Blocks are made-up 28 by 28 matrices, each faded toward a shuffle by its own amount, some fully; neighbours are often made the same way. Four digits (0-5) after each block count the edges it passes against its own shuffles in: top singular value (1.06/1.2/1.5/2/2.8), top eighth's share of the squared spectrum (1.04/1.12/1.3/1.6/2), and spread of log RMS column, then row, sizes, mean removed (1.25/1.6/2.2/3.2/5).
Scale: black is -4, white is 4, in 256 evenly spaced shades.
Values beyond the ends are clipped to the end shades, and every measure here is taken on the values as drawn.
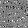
1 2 0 1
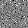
0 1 0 1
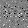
2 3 0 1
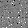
1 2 0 0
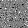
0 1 0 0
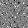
2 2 1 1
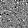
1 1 0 1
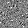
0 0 0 0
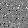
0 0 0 0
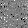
1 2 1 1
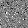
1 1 0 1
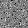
0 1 0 0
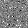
0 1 0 1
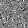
1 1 0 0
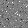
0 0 0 0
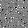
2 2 0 0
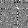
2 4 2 2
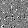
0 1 0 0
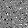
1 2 1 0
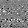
2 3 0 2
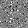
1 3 1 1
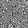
0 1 0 0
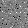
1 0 0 0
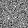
0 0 0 0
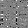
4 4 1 1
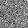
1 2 0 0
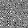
3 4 1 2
